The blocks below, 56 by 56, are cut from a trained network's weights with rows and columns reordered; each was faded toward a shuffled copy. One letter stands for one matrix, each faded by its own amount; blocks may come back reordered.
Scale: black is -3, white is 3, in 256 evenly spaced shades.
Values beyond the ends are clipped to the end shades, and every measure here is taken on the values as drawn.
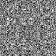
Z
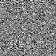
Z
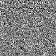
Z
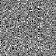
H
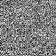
Z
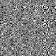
H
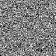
Z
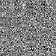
H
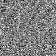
Z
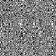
H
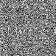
Z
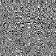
H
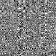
H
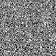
Z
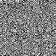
Z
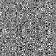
H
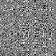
H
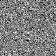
Z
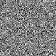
Z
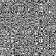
H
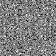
Z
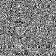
Z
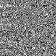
Z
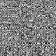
Z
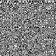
Z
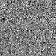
Z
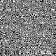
Z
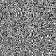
Z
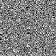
Z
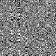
H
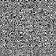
H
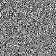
Z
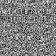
Z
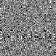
H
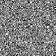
Z
